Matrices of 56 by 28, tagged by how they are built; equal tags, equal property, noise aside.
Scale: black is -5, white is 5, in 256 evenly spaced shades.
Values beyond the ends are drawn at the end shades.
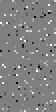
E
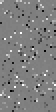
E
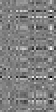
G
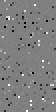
E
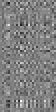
G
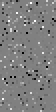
E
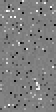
E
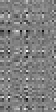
G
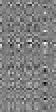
G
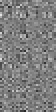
G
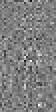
G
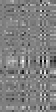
G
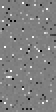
E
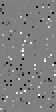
E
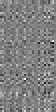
G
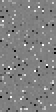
E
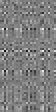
G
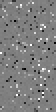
E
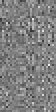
G
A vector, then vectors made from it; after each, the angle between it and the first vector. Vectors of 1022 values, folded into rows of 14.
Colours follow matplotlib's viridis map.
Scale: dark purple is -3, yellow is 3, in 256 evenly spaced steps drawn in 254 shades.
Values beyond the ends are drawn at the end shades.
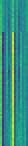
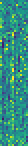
partly aligned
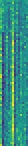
nearly parallel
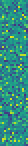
orthogonal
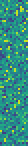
orthogonal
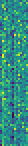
partly opposed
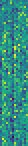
partly opposed
